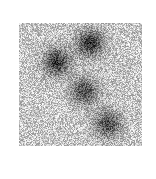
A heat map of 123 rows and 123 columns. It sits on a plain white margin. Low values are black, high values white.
Slope: none. Seam: none. Average level on the scale: 70%. Odd rows or columns: none. Mirror symmetry: none. Dips: four.
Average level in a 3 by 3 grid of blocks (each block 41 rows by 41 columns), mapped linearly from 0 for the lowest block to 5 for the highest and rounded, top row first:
304 | 415 | 542
